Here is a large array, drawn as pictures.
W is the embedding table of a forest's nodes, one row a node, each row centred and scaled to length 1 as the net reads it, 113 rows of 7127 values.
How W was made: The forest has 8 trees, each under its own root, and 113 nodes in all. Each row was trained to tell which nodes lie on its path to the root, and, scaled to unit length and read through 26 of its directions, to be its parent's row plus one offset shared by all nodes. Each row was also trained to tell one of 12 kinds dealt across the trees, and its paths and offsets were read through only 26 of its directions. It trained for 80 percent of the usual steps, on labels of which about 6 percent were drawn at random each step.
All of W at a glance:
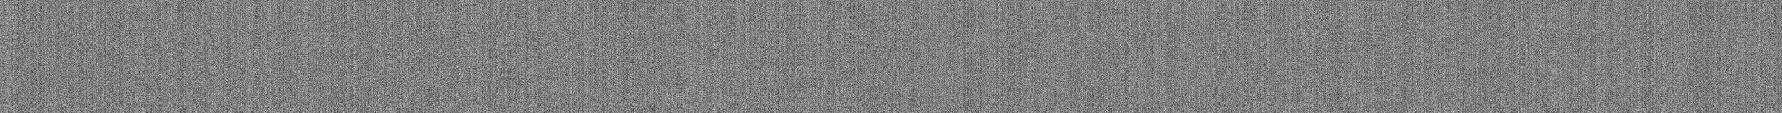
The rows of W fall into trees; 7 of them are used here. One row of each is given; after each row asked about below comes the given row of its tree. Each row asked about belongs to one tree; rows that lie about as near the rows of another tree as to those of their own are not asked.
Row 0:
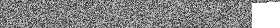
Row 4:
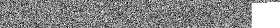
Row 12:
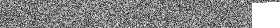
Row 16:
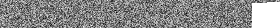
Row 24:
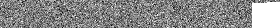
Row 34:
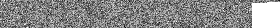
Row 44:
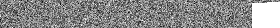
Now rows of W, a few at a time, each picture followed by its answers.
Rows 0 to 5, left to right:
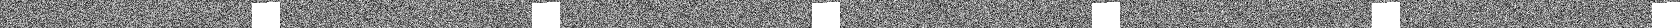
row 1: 12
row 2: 34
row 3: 0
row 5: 24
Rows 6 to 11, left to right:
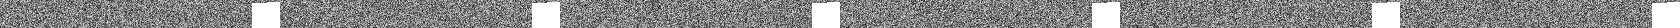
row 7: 0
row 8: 0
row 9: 0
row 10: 44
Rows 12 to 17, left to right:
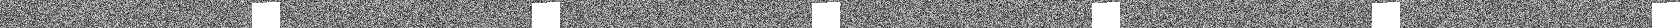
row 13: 16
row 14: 44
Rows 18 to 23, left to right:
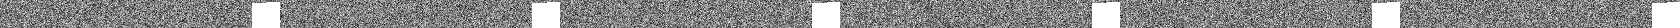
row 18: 12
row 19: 0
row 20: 44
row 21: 34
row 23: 0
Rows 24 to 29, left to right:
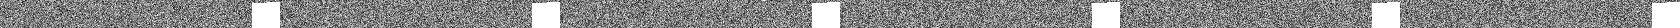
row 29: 12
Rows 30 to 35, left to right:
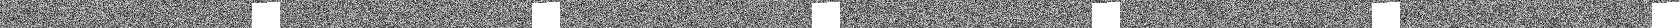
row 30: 16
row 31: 34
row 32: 4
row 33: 16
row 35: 12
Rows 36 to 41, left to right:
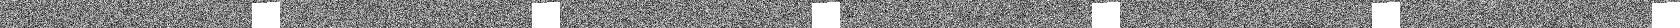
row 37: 34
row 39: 24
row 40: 34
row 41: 24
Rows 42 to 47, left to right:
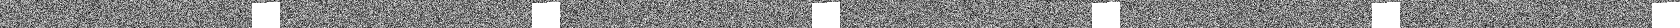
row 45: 44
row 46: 4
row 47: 34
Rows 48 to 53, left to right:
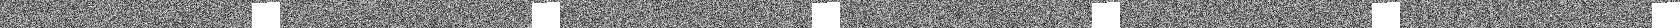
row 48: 4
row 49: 24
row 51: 4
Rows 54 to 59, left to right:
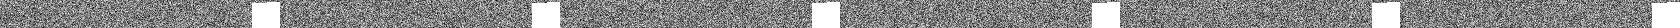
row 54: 12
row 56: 24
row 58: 0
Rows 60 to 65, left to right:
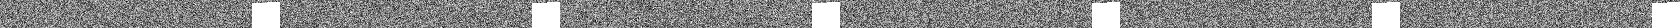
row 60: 34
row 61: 0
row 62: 34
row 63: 0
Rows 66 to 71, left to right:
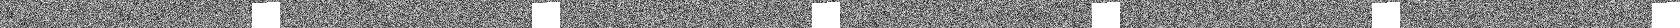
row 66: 24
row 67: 34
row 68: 16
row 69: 0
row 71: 16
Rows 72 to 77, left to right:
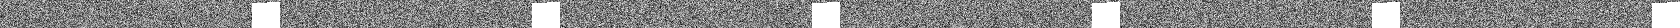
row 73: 16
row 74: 12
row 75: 4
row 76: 0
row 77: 16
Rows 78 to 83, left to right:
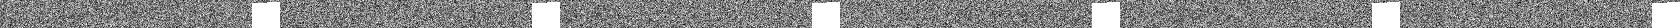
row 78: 44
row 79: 44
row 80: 12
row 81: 4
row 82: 44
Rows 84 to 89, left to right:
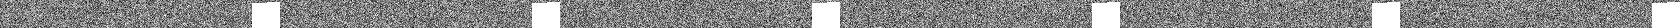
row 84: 44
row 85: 12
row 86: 34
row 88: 0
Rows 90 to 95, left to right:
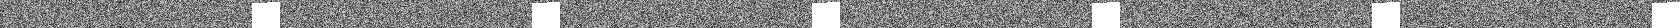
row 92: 0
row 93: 0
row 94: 4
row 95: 16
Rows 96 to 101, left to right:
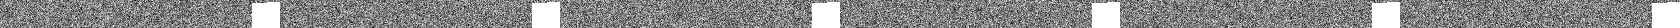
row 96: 24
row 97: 0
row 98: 4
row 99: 0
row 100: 24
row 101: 0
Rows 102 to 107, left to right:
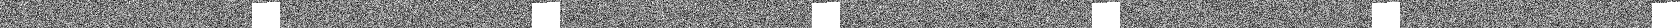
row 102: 12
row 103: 16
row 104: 16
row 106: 0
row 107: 16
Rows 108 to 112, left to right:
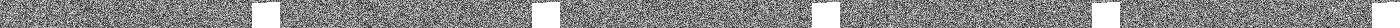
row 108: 34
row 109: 34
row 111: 34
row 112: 34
